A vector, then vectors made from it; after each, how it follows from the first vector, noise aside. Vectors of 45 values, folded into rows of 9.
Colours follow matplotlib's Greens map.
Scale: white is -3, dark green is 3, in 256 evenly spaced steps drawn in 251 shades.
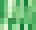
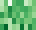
sign-scrambled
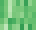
shrunk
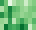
sign-scrambled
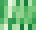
copied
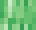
shrunk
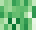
wrapped around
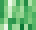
copied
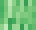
shrunk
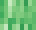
shrunk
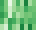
copied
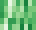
copied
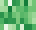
sign-scrambled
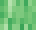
shrunk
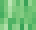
shrunk
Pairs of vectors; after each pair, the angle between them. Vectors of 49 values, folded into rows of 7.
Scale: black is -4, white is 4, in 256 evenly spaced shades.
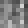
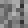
nearly opposite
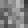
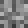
orthogonal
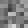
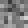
partly aligned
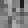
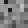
partly opposed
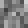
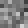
partly opposed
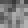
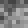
nearly parallel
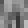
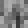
nearly parallel
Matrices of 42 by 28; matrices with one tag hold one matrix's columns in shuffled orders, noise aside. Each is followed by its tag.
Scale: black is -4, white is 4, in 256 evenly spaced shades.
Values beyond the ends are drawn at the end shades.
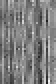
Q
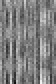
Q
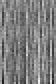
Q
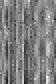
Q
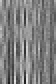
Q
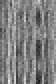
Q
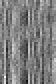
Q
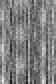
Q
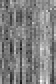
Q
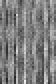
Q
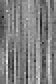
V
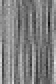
V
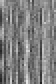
Q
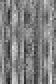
Q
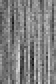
V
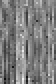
Q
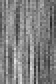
V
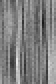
V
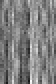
Q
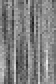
V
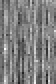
Q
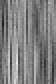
V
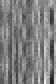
Q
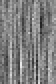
V
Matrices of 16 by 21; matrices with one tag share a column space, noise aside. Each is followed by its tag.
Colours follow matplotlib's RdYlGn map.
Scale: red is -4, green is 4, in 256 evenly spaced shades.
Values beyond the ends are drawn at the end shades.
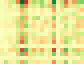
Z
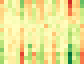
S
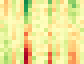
S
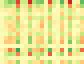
Z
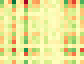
Z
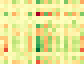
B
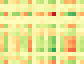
B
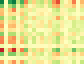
Z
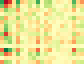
Z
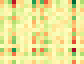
Z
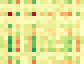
B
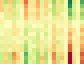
S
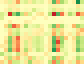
B
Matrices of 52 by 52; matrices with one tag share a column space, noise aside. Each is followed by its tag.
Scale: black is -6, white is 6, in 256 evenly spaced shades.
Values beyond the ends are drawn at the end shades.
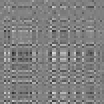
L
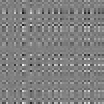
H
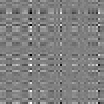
H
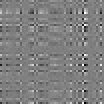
H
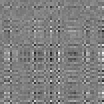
L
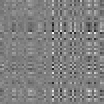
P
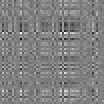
P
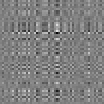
P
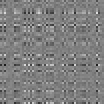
H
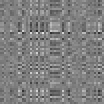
P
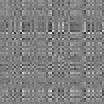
P
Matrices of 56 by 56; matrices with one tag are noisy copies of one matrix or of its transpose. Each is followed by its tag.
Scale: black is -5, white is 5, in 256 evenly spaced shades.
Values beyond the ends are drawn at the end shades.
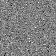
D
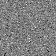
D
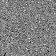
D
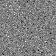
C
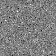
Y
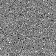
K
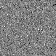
D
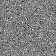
Y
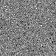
C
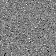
D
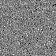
D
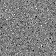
C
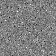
Y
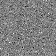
K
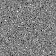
Y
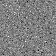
C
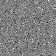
K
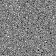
C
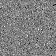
D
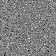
D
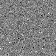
K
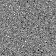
C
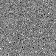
K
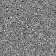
Y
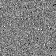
D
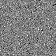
D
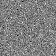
Y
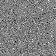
K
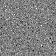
C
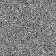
Y
